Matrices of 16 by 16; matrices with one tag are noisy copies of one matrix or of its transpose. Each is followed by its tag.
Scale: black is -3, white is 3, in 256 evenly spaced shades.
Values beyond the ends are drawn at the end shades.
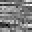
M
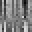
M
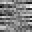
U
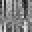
M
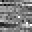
M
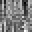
M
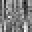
M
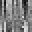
M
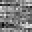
M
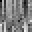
M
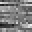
M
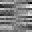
U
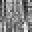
M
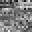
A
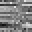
M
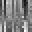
M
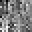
A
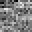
A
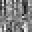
M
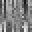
M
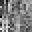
A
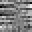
U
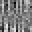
U
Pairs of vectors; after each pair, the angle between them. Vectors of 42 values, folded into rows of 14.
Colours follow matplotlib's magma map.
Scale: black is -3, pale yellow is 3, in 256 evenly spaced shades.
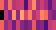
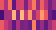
nearly parallel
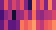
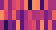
orthogonal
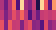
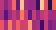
nearly parallel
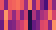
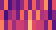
nearly opposite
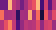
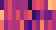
orthogonal
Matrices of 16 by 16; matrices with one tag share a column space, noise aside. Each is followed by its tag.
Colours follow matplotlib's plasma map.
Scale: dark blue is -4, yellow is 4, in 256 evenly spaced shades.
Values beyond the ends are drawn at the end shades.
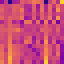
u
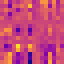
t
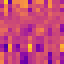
t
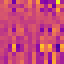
t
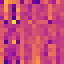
u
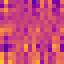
t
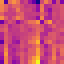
u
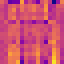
u
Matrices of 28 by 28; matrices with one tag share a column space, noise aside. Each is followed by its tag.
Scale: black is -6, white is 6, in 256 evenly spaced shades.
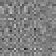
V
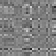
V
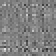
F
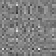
V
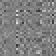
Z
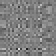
V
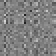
Z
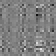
F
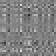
F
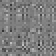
F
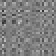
Z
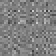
Z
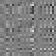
V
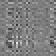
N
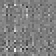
F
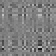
F
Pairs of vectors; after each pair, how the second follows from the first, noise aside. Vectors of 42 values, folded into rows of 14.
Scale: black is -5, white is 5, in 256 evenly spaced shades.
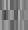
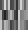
scaled up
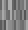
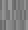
shrunk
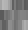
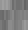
shrunk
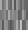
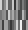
scaled up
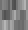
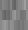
shrunk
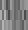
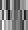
scaled up
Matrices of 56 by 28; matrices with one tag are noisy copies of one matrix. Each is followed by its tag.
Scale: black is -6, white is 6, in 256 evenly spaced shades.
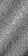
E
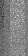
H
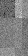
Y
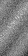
E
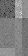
Y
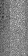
H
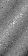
E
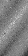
E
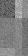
Y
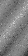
E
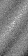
E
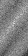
E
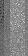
H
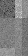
Y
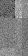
Y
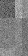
Y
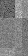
Y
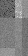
Y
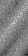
E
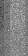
H
